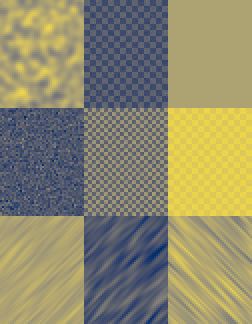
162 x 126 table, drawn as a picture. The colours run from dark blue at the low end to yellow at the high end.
The table splits into 3 rows of 3 panels. Panel 1,1: high, blotchy. Panel 1,2: low, checkered. Panel 1,3: high, flat. Panel 2,1: low, fine-grained. Panel 2,2: middling, checkered, strong in contrast. Panel 2,3: very high, checkered, faint in contrast. Panel 3,1: high, slanting up to the right, faint in contrast. Panel 3,2: low, slanting up to the right. Panel 3,3: high, slanting down to the right.
